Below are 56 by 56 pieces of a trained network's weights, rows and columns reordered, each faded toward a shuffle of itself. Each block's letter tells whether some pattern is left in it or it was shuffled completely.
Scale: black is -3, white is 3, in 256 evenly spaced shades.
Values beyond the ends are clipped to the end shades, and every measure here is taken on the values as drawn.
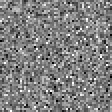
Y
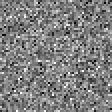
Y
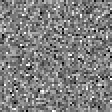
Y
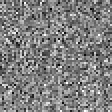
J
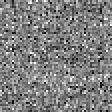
J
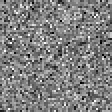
Y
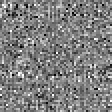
J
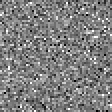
Y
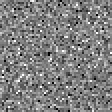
Y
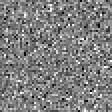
Y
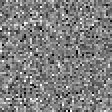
J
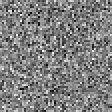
Y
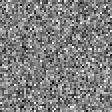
Y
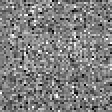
J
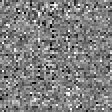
J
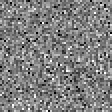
Y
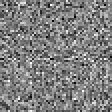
J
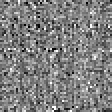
J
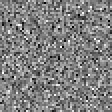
Y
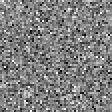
Y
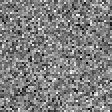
Y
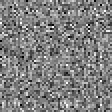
J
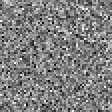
Y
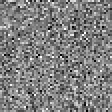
J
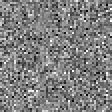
J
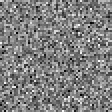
Y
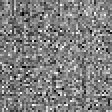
J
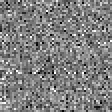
J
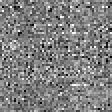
J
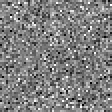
Y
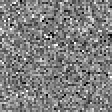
Y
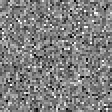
Y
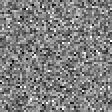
Y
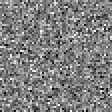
Y
